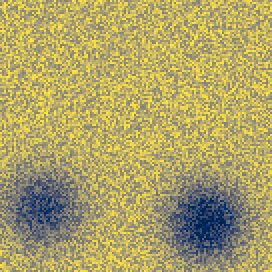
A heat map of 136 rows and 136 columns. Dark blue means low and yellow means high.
No row or column stands out. Overall the values sit about 70% of the way up the scale. There are two dips. The bottom right is the ninth with the lowest average.
